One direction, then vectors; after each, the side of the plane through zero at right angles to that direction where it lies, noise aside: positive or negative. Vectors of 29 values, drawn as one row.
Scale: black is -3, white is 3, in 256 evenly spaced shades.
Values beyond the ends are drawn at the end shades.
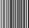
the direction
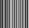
negative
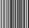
positive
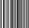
positive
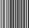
positive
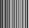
negative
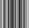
positive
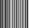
negative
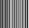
negative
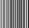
positive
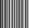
negative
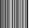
negative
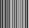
negative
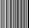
positive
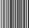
positive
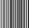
positive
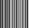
negative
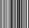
positive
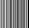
positive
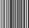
positive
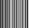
negative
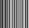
negative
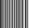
negative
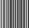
positive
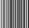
positive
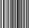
positive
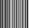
negative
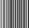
positive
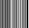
negative
